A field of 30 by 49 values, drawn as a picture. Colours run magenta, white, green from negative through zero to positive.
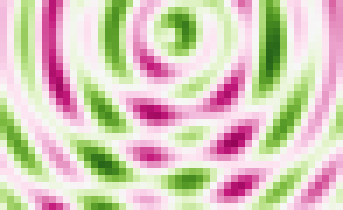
No row or column stands out. No overall slope runs across the table. There are no lone odd cells. The histogram is bell-shaped. Concentric rings centre on the top middle. Stripes running up and down repeat 4 times from left to right.
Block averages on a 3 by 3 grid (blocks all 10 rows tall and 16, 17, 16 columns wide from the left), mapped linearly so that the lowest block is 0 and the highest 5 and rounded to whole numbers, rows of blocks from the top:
2 5 3
3 0 3
5 2 1
